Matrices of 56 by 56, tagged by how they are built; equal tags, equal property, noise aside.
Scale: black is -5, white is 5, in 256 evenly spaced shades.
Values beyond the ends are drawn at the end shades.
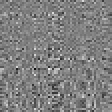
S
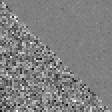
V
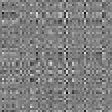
S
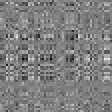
S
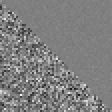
V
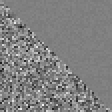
V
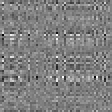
S
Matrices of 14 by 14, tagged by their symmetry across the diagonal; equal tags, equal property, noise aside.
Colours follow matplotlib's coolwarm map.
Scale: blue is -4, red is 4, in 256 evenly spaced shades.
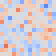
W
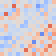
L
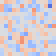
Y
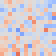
W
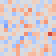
Y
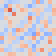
L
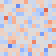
W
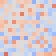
L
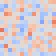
Y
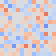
W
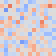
W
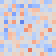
L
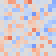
Y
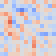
W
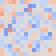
L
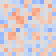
L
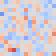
Y
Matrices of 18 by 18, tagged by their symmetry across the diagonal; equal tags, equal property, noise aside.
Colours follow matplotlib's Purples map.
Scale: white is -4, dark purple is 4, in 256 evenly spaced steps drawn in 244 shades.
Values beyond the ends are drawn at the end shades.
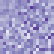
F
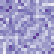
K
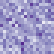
F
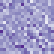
F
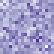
K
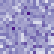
K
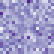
F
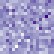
F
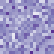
K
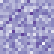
K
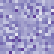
F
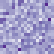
K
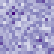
K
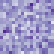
K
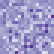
K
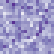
F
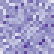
K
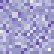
K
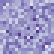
K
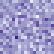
F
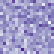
F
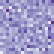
F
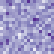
F
